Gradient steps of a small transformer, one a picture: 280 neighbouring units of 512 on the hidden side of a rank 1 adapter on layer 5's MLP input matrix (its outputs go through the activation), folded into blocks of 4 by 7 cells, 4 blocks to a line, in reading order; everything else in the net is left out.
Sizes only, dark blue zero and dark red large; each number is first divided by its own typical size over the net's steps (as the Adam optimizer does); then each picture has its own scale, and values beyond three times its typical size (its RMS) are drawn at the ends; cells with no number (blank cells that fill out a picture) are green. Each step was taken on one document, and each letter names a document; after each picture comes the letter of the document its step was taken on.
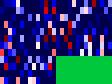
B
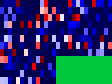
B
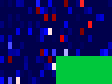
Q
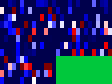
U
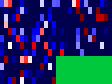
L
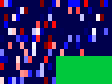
L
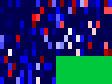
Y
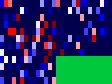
L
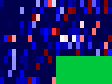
Y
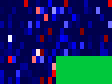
Q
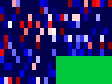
B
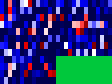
U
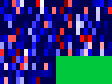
B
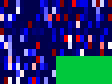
B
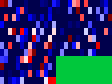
L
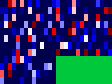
U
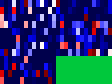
U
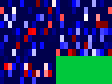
U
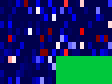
Q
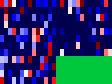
L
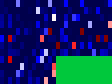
Q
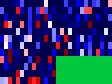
B
